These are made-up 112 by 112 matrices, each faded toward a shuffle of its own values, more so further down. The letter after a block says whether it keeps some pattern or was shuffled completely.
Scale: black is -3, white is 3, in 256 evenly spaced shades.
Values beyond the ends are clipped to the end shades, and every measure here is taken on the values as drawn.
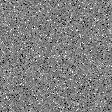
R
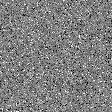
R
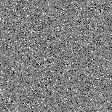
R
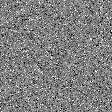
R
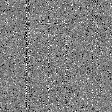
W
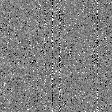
W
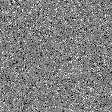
R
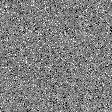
R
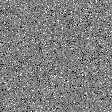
R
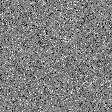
R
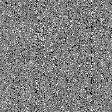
W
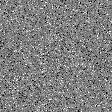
R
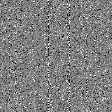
W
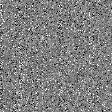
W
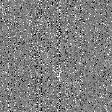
W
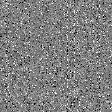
W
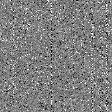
W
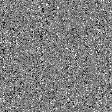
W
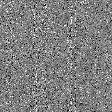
W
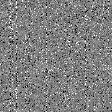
W
